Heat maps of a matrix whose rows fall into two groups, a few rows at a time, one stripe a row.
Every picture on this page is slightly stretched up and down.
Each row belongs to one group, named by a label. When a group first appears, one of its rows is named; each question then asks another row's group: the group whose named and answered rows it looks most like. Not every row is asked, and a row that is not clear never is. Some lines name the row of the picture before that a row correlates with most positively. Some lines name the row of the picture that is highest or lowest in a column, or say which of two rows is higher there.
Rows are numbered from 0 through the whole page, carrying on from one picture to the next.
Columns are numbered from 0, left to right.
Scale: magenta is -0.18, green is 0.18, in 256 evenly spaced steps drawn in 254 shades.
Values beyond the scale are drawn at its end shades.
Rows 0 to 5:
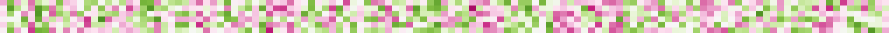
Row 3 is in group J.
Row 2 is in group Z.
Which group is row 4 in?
Z
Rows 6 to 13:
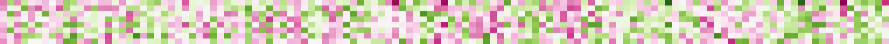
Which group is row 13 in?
J
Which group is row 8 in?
Z
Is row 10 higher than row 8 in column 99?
Yes
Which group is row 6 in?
J
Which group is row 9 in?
Z
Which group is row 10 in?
J
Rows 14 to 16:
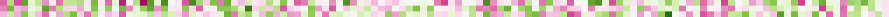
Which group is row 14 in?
J
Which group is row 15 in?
Z
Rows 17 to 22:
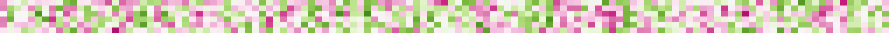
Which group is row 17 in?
J
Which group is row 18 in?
Z
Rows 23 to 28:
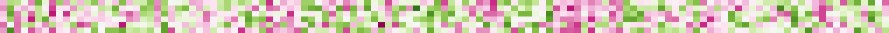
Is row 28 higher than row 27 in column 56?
Yes
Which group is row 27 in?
J
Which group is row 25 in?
Z
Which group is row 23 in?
Z
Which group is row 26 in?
Z
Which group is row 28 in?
Z
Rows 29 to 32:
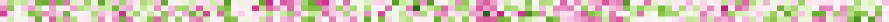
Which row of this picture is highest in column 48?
30
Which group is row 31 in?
J
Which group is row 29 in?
Z
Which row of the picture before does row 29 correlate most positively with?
23
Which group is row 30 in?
Z
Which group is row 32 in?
Z
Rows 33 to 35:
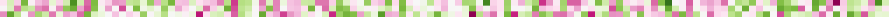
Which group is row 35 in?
Z
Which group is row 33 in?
J
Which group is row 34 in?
J
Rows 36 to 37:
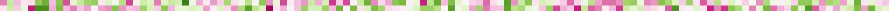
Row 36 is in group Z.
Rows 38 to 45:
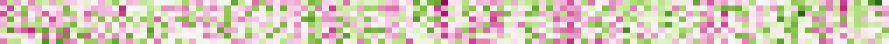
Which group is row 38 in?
Z
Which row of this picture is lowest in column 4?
43
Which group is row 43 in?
Z
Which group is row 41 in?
Z
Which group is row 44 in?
J
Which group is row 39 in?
J
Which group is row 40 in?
J
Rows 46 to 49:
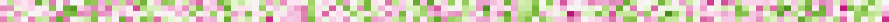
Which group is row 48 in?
J
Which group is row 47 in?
J
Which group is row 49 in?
Z
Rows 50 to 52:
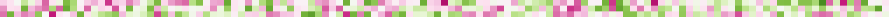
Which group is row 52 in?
Z
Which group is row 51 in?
J
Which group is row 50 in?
J
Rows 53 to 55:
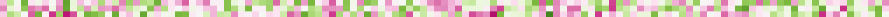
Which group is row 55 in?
Z
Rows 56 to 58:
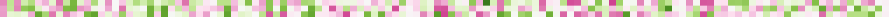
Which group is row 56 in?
J
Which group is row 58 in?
Z
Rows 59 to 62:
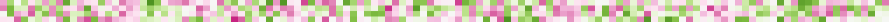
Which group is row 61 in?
Z
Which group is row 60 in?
Z
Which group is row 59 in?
J
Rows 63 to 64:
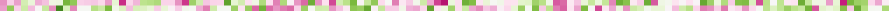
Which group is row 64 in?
Z
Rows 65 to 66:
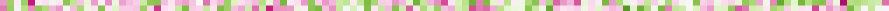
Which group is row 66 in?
Z
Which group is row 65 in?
J
